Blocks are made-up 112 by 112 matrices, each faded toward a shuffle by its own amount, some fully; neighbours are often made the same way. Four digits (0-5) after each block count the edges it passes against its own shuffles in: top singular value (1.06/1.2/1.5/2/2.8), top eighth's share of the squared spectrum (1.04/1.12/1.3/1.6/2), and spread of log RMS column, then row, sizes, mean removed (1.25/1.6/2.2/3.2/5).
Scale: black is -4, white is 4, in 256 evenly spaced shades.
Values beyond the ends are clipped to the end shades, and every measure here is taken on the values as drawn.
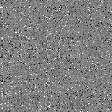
4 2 1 1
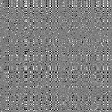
5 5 4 4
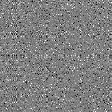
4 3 2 2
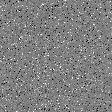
2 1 0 0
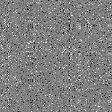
4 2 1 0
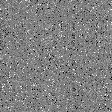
3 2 0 0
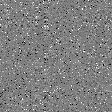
3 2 1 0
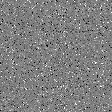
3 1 0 0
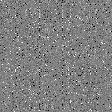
4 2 1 0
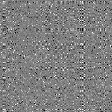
5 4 3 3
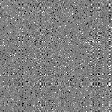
5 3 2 2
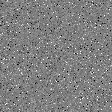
0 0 0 0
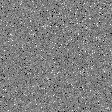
0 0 0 0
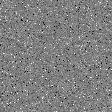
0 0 0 0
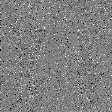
1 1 2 0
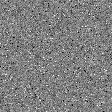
0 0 0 0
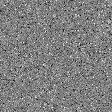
2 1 0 0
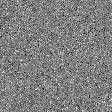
2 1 0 0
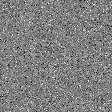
2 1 0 0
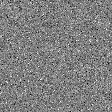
0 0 0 0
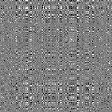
5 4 4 4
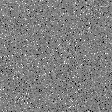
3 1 0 0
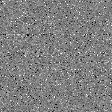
2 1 0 1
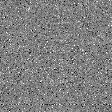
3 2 0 2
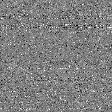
3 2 0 3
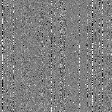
3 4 4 0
